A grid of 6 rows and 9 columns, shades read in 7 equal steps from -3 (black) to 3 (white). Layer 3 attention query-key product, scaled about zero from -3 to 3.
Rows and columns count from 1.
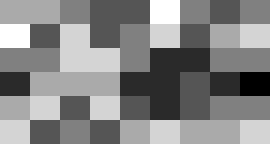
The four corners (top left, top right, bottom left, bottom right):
1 0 2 2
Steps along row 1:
same down down same up down down up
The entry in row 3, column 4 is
2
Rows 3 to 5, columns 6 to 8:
-2 -2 0 | -2 -1 -2 | -2 -1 0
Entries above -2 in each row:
9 9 7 4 8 9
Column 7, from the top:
0 -1 -2 -1 -1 1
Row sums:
2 7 0 -9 0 7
